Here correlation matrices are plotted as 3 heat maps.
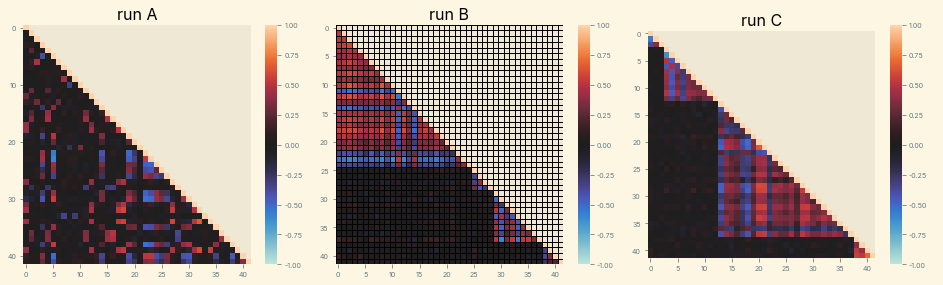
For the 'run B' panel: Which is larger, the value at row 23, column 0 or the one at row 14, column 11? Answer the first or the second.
the second
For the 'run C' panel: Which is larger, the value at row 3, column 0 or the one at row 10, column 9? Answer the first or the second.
the second
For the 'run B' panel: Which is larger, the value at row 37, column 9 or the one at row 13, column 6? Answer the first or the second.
the second
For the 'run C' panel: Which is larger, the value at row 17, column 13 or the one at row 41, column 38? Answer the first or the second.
the second
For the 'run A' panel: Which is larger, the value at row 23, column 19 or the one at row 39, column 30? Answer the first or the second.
the second
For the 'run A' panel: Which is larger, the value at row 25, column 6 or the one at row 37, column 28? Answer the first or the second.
the first
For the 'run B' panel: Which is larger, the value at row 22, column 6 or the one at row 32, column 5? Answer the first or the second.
the second
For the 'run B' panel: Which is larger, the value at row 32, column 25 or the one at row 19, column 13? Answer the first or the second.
the second
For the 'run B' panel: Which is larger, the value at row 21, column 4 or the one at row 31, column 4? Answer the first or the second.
the first
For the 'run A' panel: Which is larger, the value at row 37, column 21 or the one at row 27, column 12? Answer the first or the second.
the second
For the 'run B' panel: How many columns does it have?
42
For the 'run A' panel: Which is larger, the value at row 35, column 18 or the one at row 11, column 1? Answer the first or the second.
the second
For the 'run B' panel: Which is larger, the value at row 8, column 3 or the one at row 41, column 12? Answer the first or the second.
the first
